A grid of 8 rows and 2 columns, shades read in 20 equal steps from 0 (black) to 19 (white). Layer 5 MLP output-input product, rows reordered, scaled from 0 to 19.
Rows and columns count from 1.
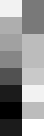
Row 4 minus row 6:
8 -4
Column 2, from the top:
9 9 14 14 15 18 14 19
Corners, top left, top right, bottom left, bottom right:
18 9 2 19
